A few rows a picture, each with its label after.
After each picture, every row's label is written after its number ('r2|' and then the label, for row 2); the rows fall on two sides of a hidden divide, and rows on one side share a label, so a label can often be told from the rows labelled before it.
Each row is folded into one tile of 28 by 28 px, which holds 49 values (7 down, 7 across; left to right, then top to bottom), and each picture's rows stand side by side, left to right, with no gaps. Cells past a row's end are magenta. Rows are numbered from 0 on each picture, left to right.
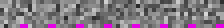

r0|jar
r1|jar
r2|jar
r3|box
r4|jar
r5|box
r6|box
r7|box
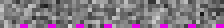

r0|box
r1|box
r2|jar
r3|jar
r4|jar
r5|jar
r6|jar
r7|box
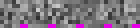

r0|jar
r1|box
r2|box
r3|jar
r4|jar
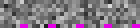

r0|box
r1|jar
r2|box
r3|jar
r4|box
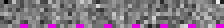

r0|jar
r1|box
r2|box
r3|box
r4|box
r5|jar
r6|box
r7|box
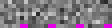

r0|box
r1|jar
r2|box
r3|jar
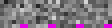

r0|jar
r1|box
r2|jar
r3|jar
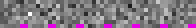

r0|jar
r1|box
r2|box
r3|jar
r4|box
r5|jar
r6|box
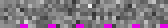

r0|box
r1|box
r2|box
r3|jar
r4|box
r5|box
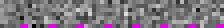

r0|box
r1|jar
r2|jar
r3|jar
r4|jar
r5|box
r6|jar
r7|box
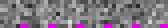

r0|jar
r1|jar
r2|jar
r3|jar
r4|jar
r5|jar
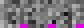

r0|box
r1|jar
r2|box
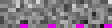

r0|jar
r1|box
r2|jar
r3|jar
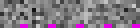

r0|jar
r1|box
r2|jar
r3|box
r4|box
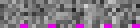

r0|jar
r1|box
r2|box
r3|box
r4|box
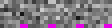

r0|box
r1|jar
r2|box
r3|box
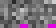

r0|jar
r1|jar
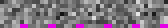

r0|box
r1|jar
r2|jar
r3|box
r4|box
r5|box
